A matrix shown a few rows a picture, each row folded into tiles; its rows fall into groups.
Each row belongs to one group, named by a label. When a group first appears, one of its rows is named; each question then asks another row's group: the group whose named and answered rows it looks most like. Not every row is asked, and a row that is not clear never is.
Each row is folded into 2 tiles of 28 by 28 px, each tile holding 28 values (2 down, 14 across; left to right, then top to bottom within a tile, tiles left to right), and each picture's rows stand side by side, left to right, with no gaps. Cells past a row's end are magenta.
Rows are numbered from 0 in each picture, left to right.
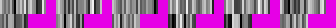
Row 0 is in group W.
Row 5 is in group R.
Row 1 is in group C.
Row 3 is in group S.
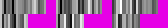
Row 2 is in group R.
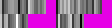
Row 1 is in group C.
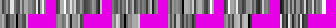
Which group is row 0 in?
R
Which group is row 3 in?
W
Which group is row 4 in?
C
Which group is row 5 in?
W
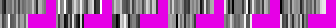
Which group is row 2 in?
S
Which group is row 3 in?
C
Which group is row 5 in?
W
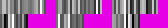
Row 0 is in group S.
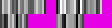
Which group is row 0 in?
S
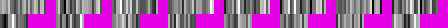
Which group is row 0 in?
S
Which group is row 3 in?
W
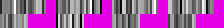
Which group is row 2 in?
R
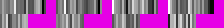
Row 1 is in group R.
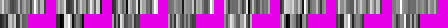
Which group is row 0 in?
S
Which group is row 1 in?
S
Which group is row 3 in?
W
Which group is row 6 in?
S
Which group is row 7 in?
S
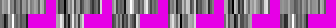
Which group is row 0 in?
S
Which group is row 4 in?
R
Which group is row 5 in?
S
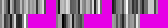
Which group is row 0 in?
R
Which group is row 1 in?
R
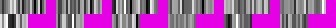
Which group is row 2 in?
C
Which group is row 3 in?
C
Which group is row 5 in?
W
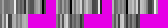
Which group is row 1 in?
W
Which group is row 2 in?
W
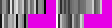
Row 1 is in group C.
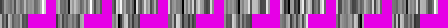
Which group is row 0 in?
W
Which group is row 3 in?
W
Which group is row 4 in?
W
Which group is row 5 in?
R
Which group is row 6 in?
R
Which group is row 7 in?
W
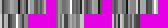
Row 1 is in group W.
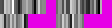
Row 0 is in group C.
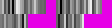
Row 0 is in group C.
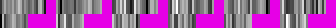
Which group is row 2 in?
C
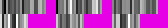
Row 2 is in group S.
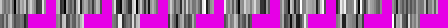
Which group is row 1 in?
R
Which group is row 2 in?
R
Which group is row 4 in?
W
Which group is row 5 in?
R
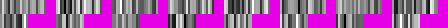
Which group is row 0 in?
R
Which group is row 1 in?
R
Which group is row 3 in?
S
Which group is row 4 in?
R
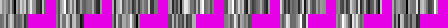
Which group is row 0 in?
W
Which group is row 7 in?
W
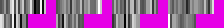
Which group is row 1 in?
W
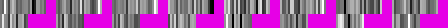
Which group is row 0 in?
C
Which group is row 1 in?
W
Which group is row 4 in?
C
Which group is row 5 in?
R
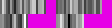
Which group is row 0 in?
R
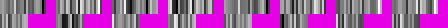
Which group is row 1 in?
R
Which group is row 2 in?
C
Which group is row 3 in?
R
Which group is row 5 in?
S
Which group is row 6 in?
W
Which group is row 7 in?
W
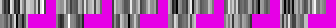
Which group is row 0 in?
R
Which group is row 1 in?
S
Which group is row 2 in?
S
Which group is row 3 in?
R
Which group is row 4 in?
C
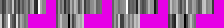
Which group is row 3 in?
S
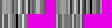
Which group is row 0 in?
S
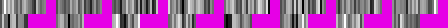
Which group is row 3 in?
W
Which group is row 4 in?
S
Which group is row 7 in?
W
